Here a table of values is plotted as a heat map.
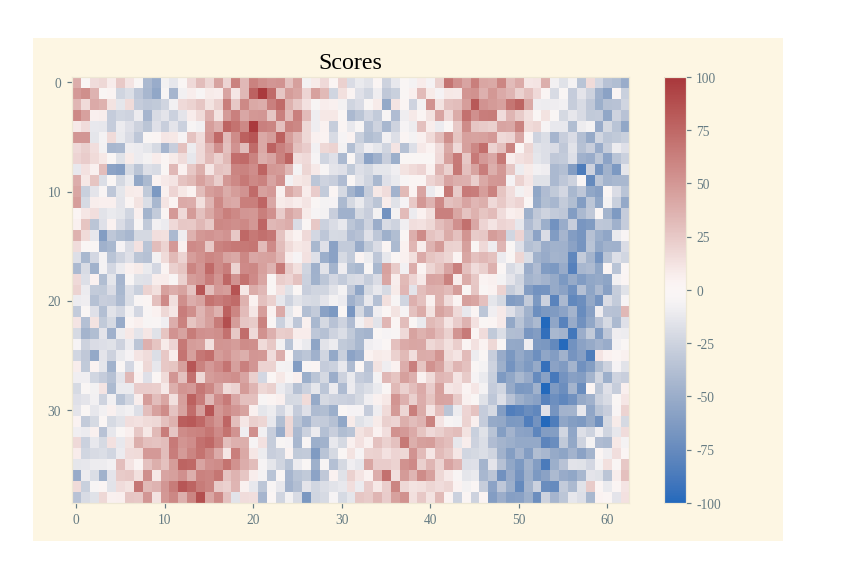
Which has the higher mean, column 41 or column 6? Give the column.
41
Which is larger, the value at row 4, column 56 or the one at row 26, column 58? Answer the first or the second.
the first
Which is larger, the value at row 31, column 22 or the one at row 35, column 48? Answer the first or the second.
the first
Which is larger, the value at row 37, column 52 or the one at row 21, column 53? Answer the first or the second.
the first
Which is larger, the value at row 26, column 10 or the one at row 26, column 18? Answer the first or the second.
the second
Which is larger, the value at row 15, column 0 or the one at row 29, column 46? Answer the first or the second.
the first
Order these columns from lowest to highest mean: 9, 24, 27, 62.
27, 62, 9, 24
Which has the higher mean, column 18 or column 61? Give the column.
18
